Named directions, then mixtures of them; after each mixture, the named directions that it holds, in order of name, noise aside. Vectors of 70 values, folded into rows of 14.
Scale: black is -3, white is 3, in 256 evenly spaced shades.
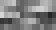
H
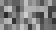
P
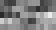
H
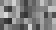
H, P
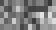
H, P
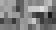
H, P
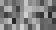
P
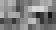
H, P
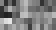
H, P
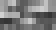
H
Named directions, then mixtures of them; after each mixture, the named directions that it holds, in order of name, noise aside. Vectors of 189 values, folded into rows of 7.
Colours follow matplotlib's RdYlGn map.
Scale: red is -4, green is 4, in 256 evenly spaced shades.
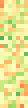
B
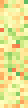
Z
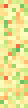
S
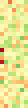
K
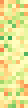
B, K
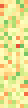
B, S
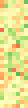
Z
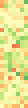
Z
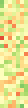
B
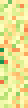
K, S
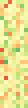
K, S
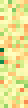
K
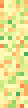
B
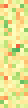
S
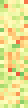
Z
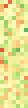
K, S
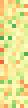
B, K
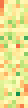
B, Z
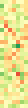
S, Z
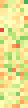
Z
